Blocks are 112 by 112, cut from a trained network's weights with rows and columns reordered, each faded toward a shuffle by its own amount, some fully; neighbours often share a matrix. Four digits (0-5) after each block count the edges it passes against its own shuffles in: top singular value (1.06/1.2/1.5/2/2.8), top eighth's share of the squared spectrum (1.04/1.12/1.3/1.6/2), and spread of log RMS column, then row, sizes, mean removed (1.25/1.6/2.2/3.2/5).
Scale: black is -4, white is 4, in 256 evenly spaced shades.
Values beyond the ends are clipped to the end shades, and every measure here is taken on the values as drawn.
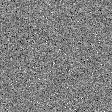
0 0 0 0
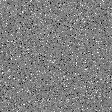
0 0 0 0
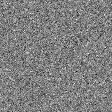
0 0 0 0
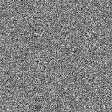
3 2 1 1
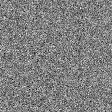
2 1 0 1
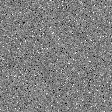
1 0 0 0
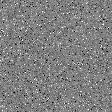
1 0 0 0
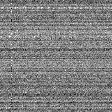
5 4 2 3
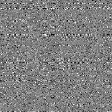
4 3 1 3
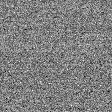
1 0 0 0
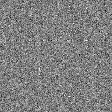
2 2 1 1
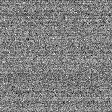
3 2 0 0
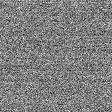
2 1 0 0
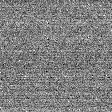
3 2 0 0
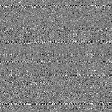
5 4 1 4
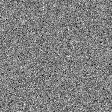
0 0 0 0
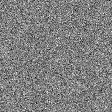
2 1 0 0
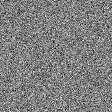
0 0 0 0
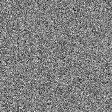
2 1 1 1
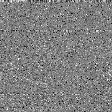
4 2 0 2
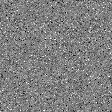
2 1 0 1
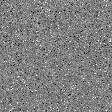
2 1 0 1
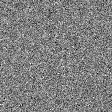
1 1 0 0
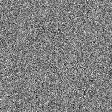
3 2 0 1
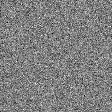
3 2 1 1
